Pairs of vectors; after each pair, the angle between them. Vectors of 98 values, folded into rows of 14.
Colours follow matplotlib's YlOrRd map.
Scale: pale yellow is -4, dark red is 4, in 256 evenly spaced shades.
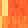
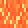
orthogonal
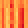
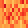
orthogonal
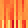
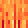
nearly opposite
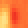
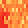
partly opposed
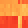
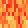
partly opposed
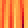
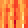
nearly opposite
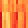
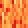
partly aligned
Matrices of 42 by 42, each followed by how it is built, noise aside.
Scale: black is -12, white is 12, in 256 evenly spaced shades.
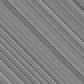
Toeplitz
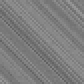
Toeplitz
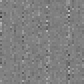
uneven columns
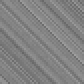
Toeplitz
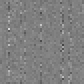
uneven columns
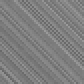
Toeplitz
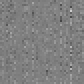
uneven columns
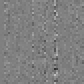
uneven columns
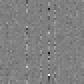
uneven columns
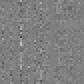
uneven columns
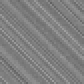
Toeplitz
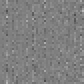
uneven columns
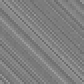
Toeplitz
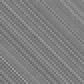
Toeplitz
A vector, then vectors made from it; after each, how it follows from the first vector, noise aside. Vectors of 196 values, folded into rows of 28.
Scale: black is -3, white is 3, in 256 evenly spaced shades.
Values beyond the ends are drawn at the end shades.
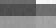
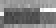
wrapped around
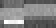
wrapped around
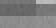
shrunk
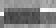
wrapped around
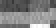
wrapped around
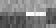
wrapped around
